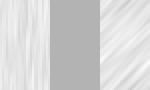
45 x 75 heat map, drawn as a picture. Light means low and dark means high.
It is made of 1 by 3 panels. Panel 1,1: very low, streaked downward, faint in contrast. Panel 1,2: low, flat. Panel 1,3: very low, slanting up to the right, faint in contrast.
